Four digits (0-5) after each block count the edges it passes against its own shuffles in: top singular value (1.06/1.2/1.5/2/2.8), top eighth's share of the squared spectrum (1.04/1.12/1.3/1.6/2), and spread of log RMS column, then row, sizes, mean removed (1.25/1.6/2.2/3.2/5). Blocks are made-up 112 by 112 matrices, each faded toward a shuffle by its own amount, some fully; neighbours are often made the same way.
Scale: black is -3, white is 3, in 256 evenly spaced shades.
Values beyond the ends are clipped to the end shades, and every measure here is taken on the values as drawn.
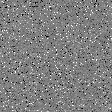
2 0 0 0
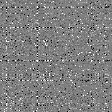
4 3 2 2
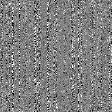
2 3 4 0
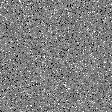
0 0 0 0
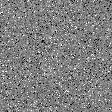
0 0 0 0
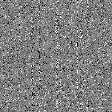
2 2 3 0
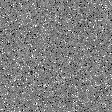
0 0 0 0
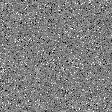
0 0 0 0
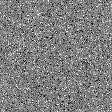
0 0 0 0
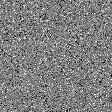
0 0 1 0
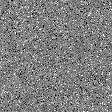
0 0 0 0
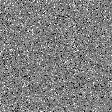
0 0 1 0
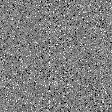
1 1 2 0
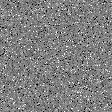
0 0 0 0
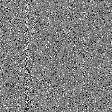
1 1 2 0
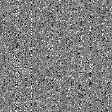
2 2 3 0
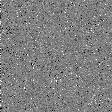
2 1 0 0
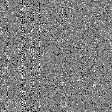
2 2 3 0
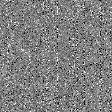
1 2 3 0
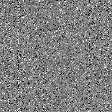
1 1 2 0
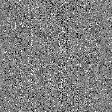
1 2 3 0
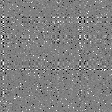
5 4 2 2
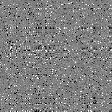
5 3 2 2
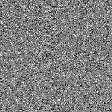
4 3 1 1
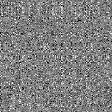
4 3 2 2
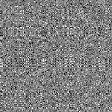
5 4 3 3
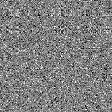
4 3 1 2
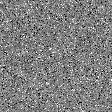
2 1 0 0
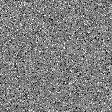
2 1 0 0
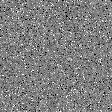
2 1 0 0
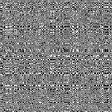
5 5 3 4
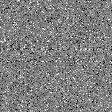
3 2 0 1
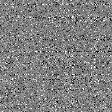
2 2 2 3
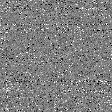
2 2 1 2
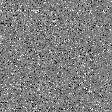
1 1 1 2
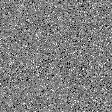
0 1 0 1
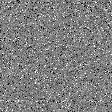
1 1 0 1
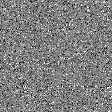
0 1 1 2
